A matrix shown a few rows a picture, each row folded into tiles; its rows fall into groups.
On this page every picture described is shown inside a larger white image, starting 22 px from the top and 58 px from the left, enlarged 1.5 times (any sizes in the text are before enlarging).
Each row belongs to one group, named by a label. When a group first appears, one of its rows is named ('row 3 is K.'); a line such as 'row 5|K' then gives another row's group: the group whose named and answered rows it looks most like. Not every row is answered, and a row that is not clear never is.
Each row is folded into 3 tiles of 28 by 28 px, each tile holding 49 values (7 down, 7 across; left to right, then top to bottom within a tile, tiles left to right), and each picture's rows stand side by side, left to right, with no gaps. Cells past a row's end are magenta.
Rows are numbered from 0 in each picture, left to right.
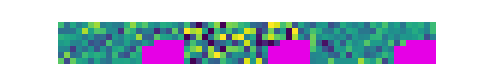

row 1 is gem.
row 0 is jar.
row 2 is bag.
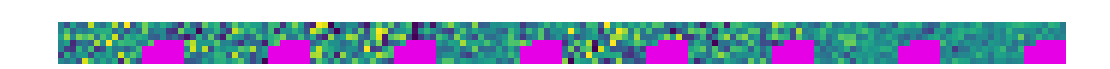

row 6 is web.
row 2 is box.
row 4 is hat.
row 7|jar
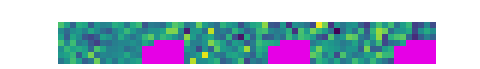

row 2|box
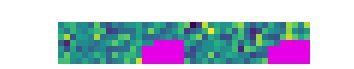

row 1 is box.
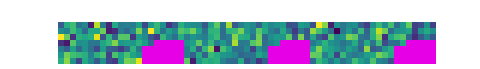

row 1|hat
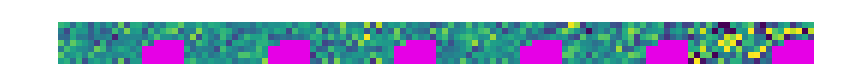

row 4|box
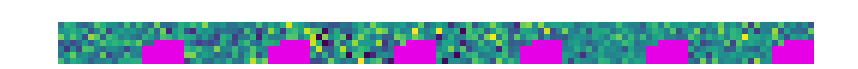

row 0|bag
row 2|bag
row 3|gem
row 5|web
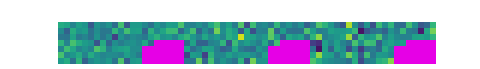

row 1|web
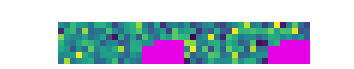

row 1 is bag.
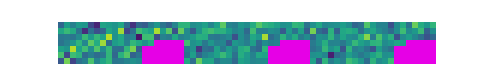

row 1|jar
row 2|gem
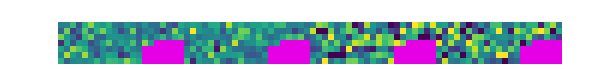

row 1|hat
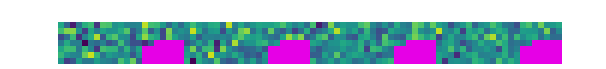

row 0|gem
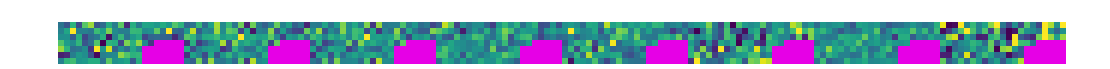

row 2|web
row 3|box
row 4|hat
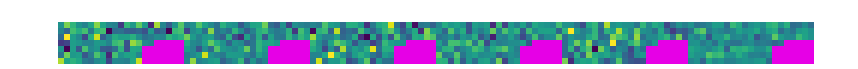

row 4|hat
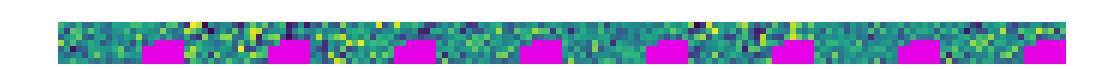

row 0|jar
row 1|box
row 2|web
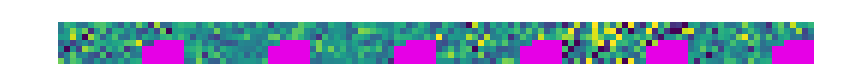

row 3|bag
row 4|web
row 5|gem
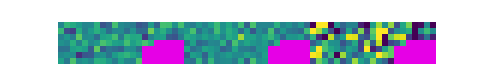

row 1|web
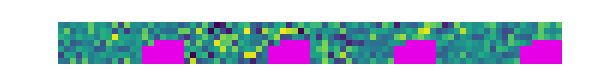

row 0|web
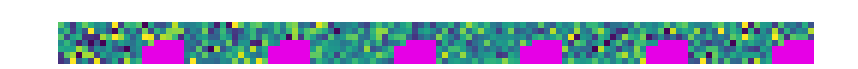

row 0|web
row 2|box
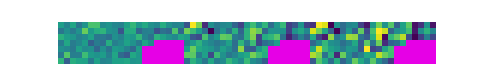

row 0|jar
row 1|box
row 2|box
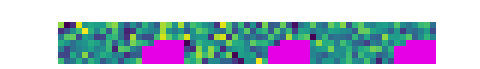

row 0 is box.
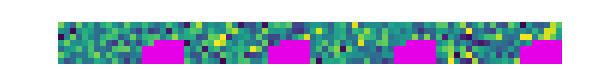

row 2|hat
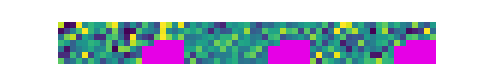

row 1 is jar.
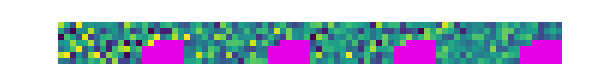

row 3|box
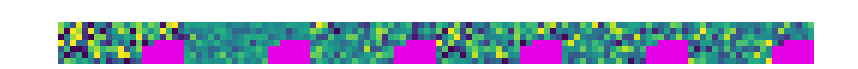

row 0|jar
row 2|box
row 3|jar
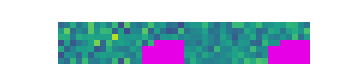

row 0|web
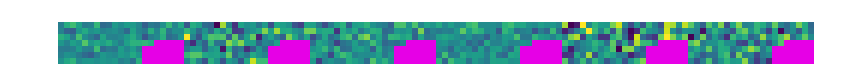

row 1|bag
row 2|gem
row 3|jar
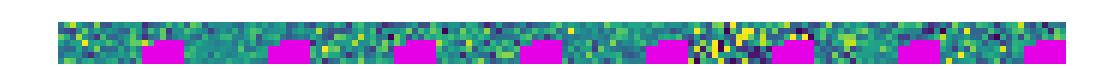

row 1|box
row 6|web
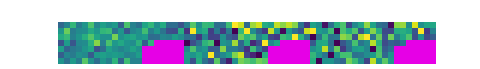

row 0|web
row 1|hat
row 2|gem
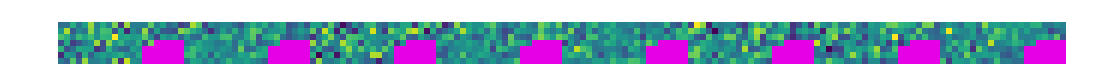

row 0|web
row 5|box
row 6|jar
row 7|hat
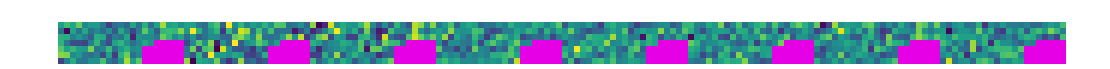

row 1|hat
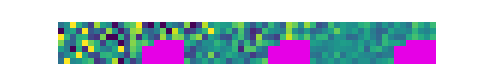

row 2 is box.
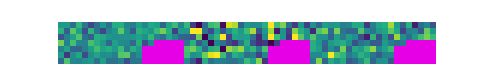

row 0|jar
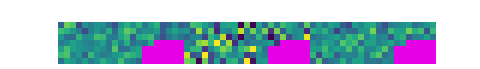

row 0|box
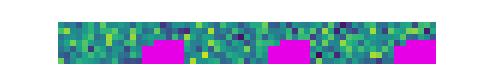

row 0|hat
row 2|jar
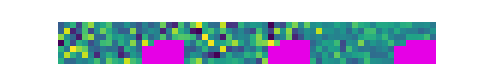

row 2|hat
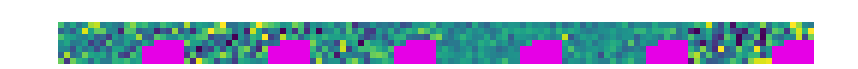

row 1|jar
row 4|bag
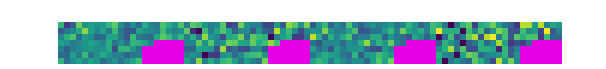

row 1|gem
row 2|bag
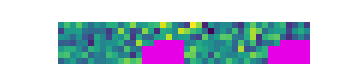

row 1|box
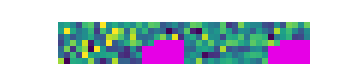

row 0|hat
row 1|gem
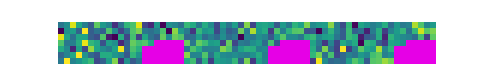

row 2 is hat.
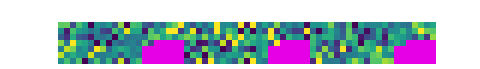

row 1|web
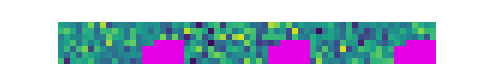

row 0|hat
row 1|gem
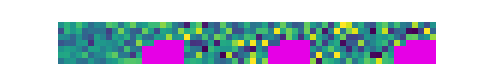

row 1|bag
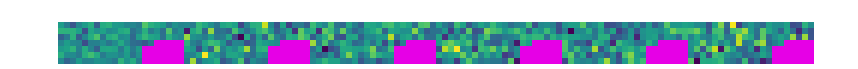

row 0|gem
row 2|jar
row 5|hat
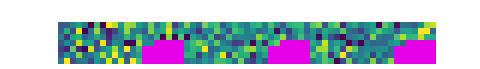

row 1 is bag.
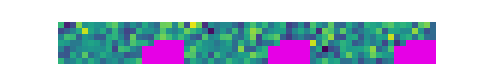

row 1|box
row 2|jar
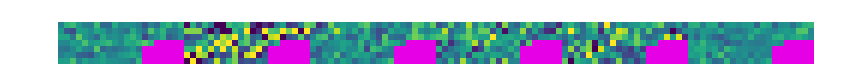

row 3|web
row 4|hat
